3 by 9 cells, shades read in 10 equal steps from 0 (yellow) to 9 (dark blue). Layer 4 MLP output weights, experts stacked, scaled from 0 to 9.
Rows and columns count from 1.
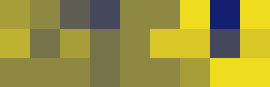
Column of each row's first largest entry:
8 8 4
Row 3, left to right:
4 4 4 5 4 4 3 0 0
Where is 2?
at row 2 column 1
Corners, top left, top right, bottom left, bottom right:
3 0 4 0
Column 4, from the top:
7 5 5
